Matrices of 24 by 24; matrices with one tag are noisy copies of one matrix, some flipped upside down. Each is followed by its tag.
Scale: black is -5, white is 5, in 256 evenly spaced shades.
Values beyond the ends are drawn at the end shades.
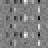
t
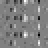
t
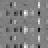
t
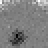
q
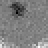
q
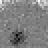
q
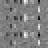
t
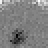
q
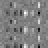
t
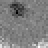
q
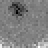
q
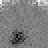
q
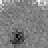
q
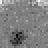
q
